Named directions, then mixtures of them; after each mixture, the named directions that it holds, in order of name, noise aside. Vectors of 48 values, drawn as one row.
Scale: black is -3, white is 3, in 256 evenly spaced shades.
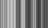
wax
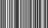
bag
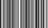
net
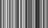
bag, net, wax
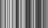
bag, net, wax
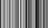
bag, net, wax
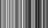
bag, net, wax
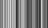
bag, wax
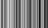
bag, net, wax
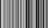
net, wax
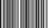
net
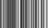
net, wax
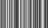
bag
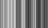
wax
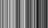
wax
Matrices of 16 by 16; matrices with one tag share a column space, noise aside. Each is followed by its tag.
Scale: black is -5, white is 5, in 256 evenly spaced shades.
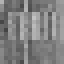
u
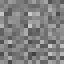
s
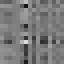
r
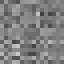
s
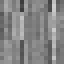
u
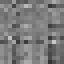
r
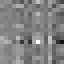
r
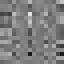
s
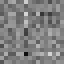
s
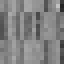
u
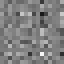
s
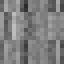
u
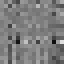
r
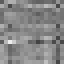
r
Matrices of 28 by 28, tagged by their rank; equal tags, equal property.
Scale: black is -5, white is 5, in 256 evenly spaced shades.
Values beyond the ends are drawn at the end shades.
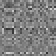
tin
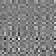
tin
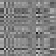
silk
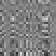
tin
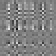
silk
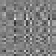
silk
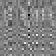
tin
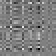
silk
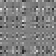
silk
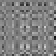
silk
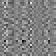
tin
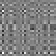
silk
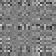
tin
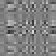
silk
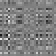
silk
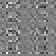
tin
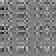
silk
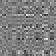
tin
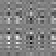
silk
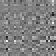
tin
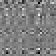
tin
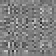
tin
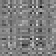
tin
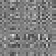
tin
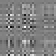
silk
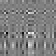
silk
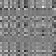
silk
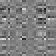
silk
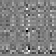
tin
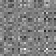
tin
